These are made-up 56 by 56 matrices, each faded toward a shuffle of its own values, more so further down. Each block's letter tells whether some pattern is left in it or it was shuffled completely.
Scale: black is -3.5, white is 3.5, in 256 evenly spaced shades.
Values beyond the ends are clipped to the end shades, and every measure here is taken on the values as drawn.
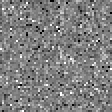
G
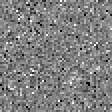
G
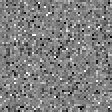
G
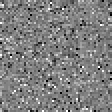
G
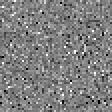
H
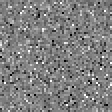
H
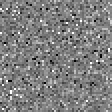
H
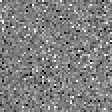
G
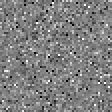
H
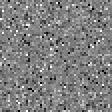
G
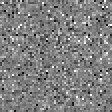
G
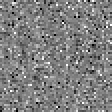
G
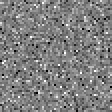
H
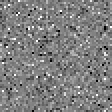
G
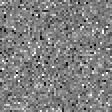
H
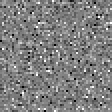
H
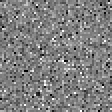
H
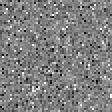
H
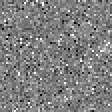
H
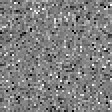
H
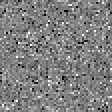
G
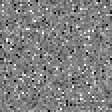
H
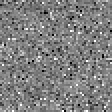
H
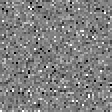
G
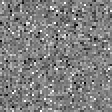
G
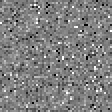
G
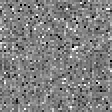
G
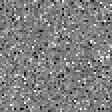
G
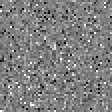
G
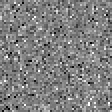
H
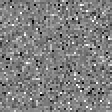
G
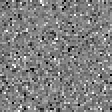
G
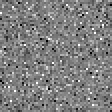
H
